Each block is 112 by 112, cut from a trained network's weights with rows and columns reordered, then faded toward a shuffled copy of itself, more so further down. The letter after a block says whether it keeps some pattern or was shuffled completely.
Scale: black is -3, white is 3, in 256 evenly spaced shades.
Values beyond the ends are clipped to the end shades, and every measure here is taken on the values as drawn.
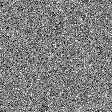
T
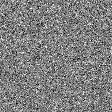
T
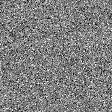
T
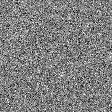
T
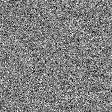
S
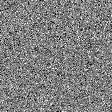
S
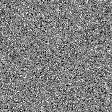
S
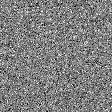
T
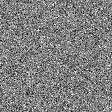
T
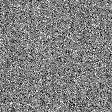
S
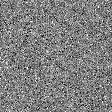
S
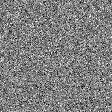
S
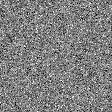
T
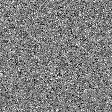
T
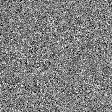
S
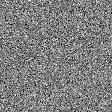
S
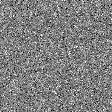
S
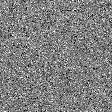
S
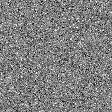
S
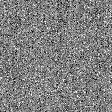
S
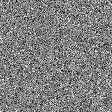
T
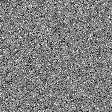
T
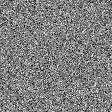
T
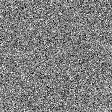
T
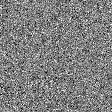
T
